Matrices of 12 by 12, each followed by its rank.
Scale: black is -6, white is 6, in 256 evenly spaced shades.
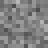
full rank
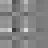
one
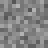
full rank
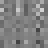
two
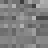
two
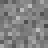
full rank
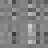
two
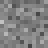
full rank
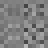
two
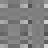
one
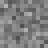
full rank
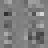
two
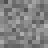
full rank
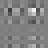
one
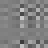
one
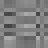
one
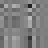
one
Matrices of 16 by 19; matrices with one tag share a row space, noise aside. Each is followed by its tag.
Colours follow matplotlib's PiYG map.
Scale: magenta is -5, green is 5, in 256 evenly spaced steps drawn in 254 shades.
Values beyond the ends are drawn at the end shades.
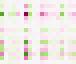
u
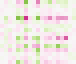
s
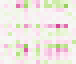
s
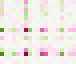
u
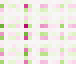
u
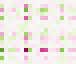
u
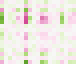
u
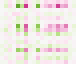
s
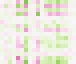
s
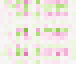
s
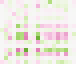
s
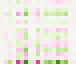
s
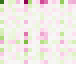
u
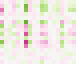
u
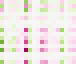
u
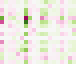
u
